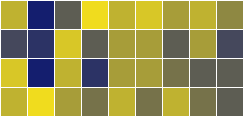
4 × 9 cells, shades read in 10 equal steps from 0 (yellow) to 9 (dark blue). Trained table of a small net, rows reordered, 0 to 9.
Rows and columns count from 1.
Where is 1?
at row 1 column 6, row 2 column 3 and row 3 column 1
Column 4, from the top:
0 6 8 5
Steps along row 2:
up down up down same up down up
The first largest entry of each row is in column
2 2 2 9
